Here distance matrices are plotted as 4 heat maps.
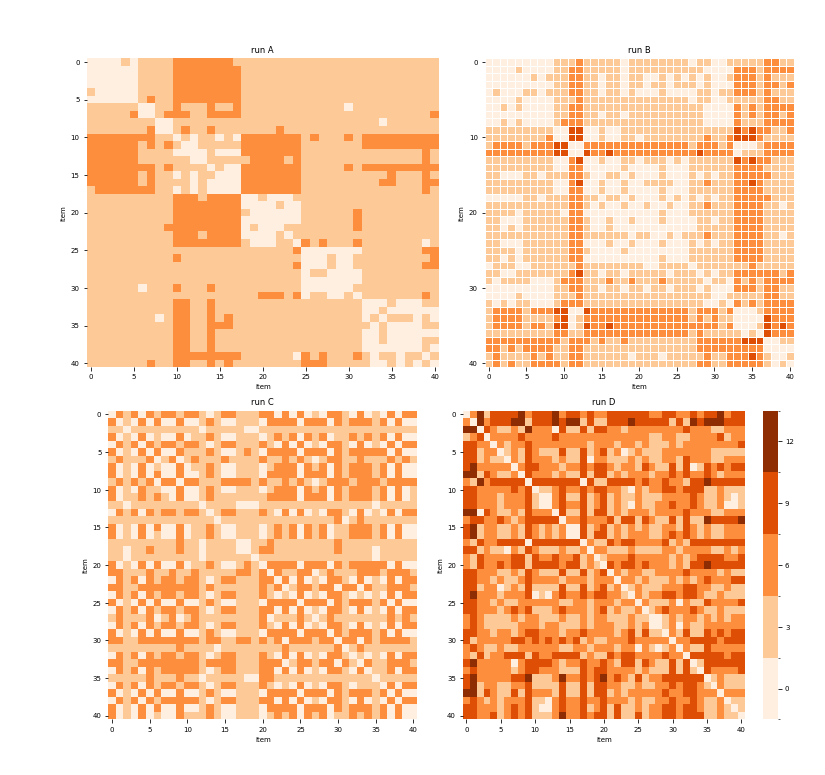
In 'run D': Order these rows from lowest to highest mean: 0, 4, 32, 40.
4, 40, 32, 0
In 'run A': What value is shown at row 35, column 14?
6
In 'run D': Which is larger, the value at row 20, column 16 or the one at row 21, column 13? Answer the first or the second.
the first
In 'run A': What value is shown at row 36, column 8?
3
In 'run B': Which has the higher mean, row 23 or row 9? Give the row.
9
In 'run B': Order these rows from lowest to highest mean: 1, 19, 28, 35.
1, 19, 28, 35
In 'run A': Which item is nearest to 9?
8
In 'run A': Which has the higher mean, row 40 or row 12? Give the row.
12
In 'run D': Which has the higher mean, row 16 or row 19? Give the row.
19
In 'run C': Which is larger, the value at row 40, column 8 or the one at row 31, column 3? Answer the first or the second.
the second
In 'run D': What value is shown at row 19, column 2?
9
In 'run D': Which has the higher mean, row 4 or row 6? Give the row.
4
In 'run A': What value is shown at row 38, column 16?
3
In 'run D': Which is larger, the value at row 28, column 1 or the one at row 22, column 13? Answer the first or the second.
the first
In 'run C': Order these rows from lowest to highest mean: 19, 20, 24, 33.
19, 24, 20, 33
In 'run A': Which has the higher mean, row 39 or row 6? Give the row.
39
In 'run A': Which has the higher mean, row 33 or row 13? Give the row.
13
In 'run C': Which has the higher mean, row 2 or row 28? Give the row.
28
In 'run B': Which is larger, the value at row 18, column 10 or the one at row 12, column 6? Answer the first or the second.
the second
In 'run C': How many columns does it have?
41
